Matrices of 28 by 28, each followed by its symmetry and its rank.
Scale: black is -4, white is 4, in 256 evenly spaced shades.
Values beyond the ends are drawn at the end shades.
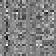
neither, rank five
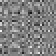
neither, rank three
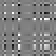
symmetric, rank one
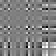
symmetric, rank one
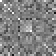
symmetric, rank five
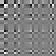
symmetric, rank one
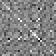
symmetric, rank five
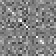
symmetric, rank five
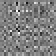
neither, rank three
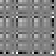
symmetric, rank one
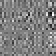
neither, rank three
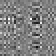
neither, rank three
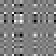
symmetric, rank one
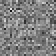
neither, rank five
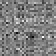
neither, rank five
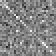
symmetric, rank five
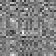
neither, rank five
